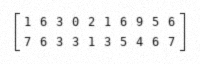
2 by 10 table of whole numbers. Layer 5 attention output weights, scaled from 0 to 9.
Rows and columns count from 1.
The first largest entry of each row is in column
8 1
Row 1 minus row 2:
-6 0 0 -3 1 -2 1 5 -1 -1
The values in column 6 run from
1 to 3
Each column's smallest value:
1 6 3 0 1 1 5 4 5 6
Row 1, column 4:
0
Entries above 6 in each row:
1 2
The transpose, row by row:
1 7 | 6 6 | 3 3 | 0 3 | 2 1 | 1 3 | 6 5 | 9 4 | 5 6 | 6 7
